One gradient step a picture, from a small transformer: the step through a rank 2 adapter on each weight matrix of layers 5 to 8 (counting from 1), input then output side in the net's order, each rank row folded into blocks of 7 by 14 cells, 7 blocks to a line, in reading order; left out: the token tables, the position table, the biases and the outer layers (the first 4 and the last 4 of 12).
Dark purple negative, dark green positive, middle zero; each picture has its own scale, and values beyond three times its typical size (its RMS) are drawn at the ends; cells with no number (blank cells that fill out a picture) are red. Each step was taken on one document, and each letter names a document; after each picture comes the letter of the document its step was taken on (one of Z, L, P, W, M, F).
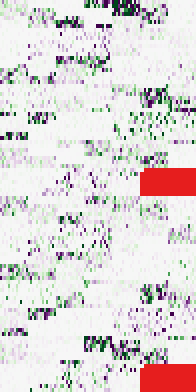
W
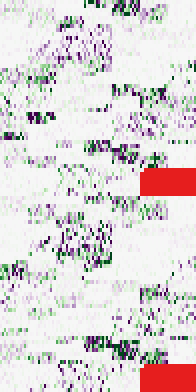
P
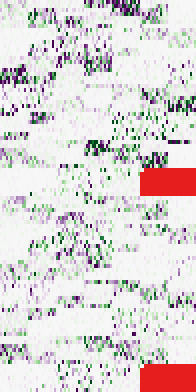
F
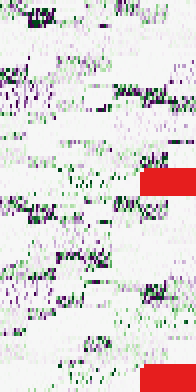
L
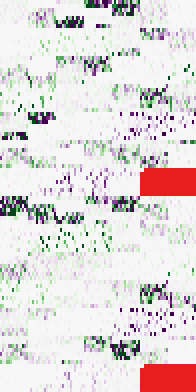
W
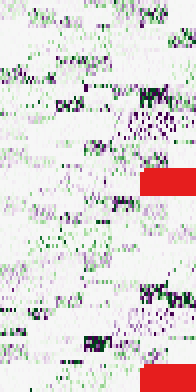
W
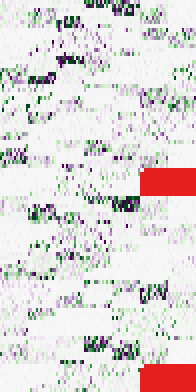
F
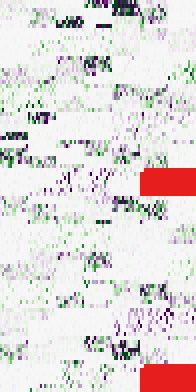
W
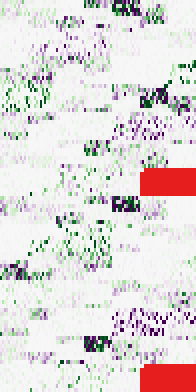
P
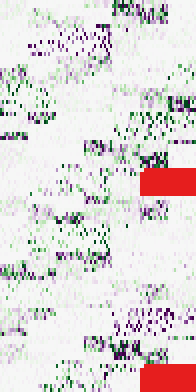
W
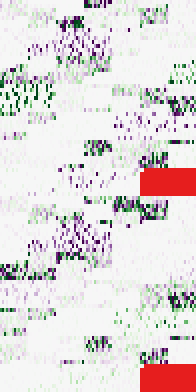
L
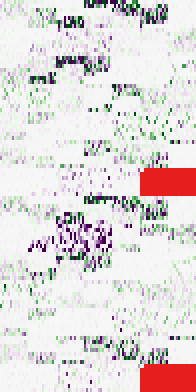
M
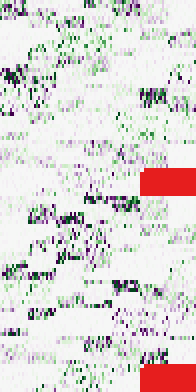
M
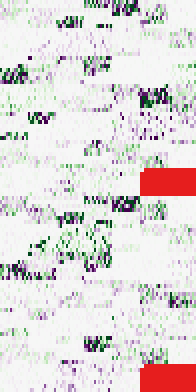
P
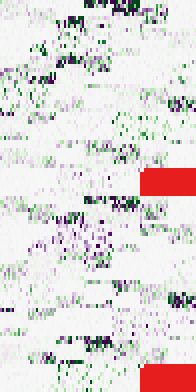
M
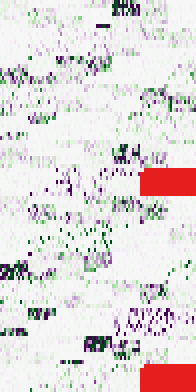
W
